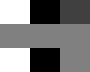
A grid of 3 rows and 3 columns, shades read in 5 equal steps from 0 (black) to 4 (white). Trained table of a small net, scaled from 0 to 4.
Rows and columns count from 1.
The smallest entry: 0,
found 2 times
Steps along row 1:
down up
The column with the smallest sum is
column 2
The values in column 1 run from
2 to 4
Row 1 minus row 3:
0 0 -1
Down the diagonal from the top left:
4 2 2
